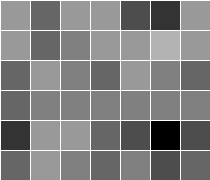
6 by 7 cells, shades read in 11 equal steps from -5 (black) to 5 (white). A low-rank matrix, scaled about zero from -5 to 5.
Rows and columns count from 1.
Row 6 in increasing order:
-2 -1 -1 -1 0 0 1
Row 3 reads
-1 1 0 -1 1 0 -1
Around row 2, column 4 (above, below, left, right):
1 -1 0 1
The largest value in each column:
1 1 1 1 1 2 1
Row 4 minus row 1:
-2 1 -1 -1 2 3 -1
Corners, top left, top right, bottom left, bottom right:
1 1 -1 -1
